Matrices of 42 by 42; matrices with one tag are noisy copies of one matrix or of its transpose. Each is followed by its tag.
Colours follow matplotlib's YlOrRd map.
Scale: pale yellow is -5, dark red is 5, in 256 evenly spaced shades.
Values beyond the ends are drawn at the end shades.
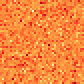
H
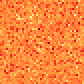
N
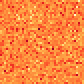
N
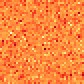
H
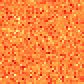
N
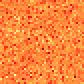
N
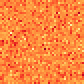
H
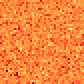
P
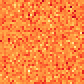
P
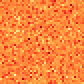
N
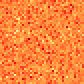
N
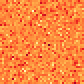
H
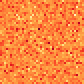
N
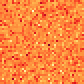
H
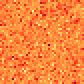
H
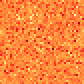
N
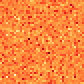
N
